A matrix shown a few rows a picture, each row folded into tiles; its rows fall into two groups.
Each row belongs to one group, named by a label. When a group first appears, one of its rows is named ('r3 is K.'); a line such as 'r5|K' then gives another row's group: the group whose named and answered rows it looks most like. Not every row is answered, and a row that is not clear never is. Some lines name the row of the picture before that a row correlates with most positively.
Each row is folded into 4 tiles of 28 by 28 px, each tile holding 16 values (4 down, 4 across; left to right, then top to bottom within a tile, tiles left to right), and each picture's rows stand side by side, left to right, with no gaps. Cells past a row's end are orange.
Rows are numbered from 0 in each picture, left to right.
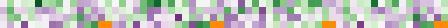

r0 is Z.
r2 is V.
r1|Z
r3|Z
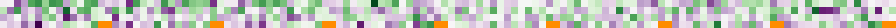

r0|V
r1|V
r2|V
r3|Z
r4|V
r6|V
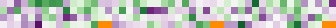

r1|Z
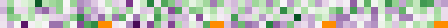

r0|Z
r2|V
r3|V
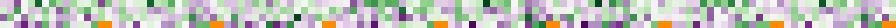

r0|V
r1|Z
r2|V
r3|V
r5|V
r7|Z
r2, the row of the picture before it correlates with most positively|2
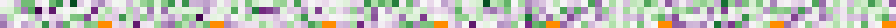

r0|Z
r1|Z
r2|Z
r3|Z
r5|V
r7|V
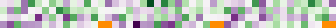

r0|V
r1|V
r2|V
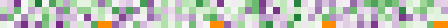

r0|V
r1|V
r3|V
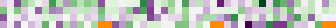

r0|V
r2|V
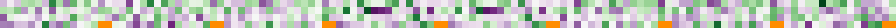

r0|V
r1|V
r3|Z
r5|V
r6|V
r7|Z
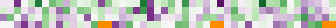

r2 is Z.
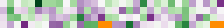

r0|Z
